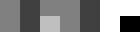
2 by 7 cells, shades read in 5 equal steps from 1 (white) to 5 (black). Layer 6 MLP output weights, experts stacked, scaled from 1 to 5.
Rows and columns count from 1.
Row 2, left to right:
3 4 2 3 4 1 5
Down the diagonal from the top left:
3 4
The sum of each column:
6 8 5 6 8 2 6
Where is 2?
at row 2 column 3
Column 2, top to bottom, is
4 4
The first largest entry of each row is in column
2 7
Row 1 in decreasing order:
4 4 3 3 3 1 1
